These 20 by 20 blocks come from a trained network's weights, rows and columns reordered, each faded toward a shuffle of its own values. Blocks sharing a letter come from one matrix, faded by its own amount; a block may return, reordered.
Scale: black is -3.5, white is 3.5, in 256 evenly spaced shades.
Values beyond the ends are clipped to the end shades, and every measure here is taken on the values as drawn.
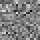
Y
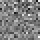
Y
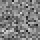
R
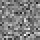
Y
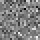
R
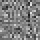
Y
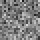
R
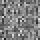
R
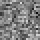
R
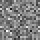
Y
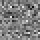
Y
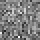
Y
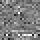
Y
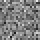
R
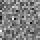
R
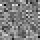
Y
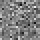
R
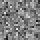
R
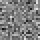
R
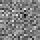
Y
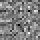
Y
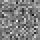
Y
